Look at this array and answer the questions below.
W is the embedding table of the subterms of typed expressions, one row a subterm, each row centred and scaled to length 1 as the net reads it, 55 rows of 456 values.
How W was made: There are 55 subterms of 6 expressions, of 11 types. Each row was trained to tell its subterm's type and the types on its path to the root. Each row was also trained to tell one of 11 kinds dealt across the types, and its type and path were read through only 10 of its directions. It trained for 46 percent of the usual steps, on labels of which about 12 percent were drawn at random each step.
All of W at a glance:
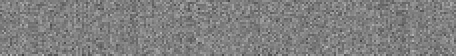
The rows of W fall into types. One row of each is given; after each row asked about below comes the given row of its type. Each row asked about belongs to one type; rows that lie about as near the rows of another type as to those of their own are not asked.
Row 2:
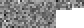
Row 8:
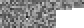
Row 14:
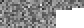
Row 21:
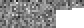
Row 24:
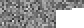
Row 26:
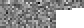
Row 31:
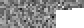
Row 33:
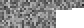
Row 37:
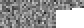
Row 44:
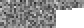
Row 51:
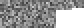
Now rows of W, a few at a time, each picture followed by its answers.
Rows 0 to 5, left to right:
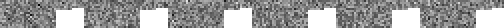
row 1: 33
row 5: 51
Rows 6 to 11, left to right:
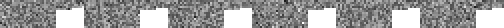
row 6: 21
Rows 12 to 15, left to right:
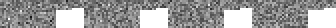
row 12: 33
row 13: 33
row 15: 21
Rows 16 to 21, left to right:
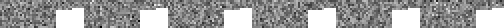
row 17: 26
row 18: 8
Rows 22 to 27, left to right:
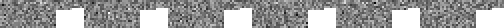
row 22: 26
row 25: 14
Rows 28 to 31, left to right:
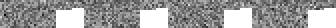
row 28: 14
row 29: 33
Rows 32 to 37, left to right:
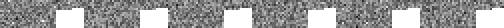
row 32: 26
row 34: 8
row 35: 51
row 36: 21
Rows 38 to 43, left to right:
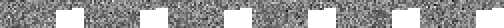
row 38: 14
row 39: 2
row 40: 21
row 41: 14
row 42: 2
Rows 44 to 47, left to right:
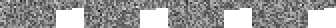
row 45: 51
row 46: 24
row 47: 31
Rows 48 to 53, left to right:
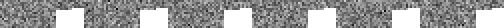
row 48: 51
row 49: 51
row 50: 14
